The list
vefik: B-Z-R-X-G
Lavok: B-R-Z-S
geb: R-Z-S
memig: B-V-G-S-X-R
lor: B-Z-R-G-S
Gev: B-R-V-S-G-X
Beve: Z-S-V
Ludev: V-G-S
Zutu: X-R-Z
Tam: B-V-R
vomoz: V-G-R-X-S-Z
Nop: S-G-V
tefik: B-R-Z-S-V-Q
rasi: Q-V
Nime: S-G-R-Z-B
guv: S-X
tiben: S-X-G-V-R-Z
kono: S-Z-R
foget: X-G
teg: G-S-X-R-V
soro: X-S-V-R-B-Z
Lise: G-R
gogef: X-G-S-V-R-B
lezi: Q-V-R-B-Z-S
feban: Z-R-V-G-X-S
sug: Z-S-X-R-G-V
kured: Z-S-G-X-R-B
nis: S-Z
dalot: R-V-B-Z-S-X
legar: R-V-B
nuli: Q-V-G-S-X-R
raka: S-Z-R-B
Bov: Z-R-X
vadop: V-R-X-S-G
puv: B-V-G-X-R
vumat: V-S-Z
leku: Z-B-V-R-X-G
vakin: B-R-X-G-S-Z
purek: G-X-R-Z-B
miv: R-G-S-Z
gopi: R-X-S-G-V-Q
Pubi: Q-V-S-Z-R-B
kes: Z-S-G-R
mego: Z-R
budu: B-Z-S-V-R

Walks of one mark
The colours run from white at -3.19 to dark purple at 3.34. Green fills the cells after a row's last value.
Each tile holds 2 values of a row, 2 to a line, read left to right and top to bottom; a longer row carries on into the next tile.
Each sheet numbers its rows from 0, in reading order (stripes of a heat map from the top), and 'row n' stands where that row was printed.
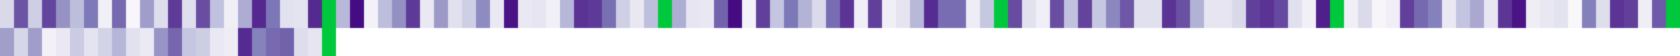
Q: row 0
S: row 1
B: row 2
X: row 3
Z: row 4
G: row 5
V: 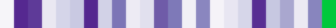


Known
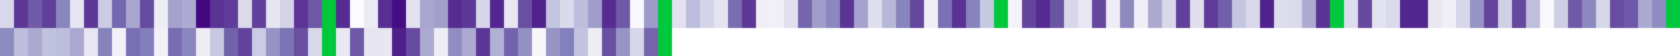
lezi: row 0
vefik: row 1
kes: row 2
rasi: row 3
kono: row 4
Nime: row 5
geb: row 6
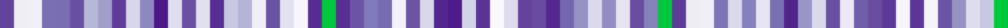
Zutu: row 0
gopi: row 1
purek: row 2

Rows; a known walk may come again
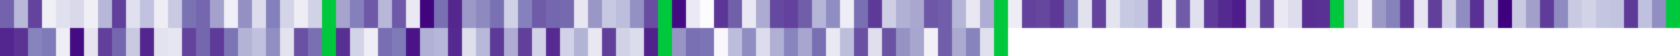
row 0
Lise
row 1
dalot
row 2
vakin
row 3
Pubi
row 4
leku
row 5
gopi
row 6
Zutu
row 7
miv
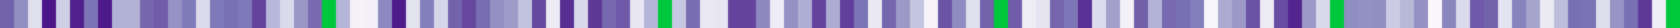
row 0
soro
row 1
Lavok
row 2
geb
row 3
kured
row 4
Nime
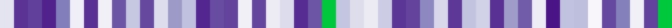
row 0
lezi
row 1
Bov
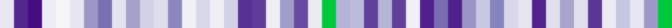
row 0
Ludev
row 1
Tam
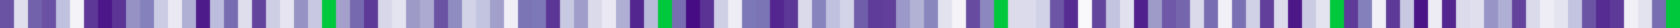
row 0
Gev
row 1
vomoz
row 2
vadop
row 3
budu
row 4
guv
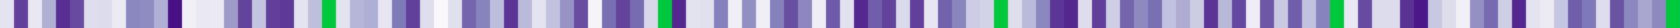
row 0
nis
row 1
kes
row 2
purek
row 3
tefik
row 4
kono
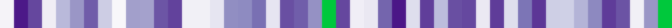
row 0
vumat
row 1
vefik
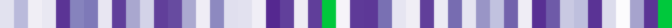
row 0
mego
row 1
rasi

